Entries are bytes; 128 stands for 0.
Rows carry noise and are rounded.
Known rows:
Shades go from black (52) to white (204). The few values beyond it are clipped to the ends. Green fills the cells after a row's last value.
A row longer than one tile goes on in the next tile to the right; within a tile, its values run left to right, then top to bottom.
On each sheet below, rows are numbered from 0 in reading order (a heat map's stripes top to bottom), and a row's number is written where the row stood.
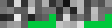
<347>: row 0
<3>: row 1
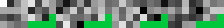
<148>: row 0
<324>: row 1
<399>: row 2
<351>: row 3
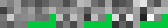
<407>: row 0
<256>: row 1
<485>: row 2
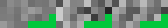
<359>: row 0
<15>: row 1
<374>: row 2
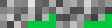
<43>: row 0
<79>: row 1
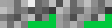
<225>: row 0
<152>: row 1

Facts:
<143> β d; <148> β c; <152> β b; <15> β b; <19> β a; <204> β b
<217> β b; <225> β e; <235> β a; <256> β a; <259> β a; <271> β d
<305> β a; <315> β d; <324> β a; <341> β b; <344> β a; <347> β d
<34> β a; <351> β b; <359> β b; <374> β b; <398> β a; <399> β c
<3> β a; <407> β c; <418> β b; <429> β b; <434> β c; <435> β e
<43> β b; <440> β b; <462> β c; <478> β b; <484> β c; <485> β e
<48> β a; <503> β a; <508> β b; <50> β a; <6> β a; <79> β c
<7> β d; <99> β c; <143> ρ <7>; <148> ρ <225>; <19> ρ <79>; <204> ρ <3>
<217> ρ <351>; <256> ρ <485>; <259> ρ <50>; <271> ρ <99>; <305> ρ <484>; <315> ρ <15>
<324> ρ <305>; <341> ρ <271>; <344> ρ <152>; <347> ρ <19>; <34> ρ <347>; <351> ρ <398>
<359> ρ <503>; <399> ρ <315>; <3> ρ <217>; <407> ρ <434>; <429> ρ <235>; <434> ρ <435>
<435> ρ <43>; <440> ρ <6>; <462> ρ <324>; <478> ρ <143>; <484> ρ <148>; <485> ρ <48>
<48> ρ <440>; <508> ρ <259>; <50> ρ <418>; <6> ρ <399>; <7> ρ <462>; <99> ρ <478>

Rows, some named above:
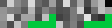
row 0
<43>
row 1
<6>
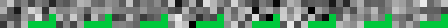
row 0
<478>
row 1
<256>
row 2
<34>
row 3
<462>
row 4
<399>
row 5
<315>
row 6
<204>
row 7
<225>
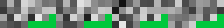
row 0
<48>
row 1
<48>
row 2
<305>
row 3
<418>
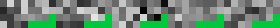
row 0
<440>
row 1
<99>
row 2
<399>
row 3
<407>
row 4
<398>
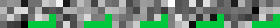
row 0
<271>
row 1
<484>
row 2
<418>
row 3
<7>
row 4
<217>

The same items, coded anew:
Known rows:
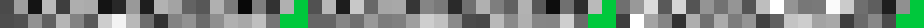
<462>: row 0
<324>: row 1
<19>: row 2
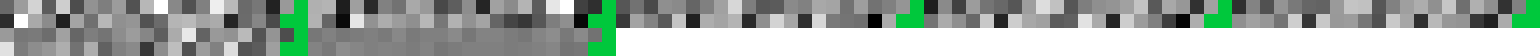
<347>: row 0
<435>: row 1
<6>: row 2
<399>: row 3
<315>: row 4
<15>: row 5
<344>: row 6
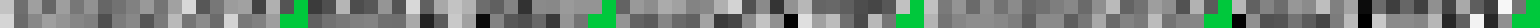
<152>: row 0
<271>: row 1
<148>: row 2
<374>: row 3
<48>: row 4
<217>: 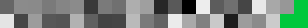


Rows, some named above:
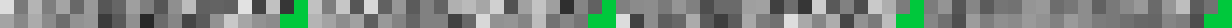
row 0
<418>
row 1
<79>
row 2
<351>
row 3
<407>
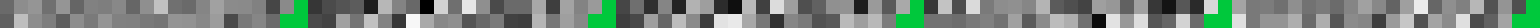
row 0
<34>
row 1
<143>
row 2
<7>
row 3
<305>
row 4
<15>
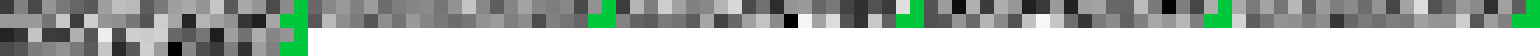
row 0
<315>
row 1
<34>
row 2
<484>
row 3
<462>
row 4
<225>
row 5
<99>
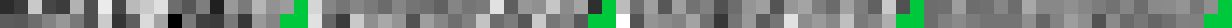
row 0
<99>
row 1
<43>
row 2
<398>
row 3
<341>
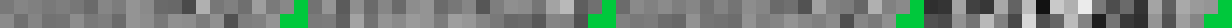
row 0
<204>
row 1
<407>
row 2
<204>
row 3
<478>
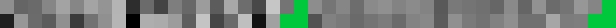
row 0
<440>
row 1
<256>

